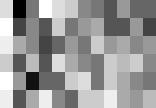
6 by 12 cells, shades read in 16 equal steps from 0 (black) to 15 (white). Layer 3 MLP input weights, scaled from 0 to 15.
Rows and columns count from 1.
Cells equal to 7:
7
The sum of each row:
101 93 106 114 106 125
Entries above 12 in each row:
3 1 1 1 2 3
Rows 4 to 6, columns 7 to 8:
8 7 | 13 7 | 12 12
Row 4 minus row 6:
-2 0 1 -9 5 4 -4 -5 -2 1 3 -3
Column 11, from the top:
6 9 8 12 8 9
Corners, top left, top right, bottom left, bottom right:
13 6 14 11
